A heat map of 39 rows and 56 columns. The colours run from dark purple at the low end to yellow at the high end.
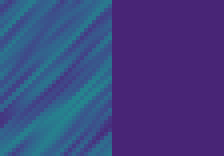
It is made of 1 by 2 panels. Panel 1,1: low, slanting up to the right. Panel 1,2: very low, flat.
